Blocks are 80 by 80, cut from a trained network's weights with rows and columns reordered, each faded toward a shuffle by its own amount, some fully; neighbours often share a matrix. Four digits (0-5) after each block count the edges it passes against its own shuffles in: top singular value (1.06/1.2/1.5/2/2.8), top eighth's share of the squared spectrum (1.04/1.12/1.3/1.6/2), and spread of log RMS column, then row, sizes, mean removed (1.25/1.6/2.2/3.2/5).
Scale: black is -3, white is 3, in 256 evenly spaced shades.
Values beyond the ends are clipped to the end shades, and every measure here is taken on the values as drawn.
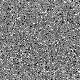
0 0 0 1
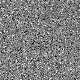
0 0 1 0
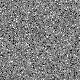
0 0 0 0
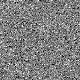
2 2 0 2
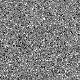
2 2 0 1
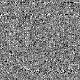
3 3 0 2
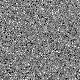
0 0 0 0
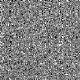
3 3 3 1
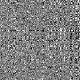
4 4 3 3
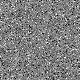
0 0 0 0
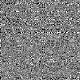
3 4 2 3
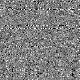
3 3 1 3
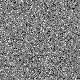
0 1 0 0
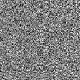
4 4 1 1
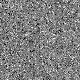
1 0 0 0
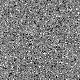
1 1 0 0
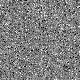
1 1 0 0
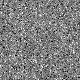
1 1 0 0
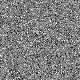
1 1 0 0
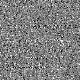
2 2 1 2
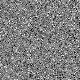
2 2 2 0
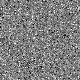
1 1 1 0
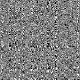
3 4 3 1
